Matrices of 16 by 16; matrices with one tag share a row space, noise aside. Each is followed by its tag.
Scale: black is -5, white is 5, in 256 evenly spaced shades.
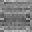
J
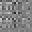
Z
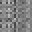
Z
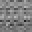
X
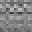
X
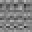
X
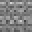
X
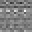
X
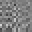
Z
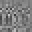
Z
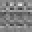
X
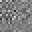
Z
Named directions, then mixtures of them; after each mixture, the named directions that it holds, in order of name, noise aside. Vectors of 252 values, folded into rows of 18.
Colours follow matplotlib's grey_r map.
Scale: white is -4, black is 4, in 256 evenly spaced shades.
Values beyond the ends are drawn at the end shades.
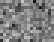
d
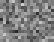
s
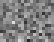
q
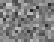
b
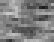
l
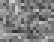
l, s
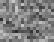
l, s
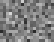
q, s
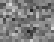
b, l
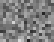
q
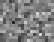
q, s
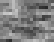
l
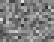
s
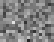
q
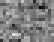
d, l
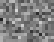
q, s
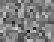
b, q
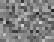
s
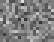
s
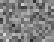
d, s
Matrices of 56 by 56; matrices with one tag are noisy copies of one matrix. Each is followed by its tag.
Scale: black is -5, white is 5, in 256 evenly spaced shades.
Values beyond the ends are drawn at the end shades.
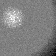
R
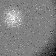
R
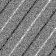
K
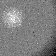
R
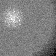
R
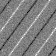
K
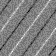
K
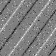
K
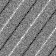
K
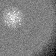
R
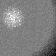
R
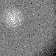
R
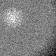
R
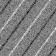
K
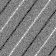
K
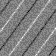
K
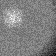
R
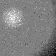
R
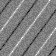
K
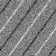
K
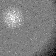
R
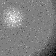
R
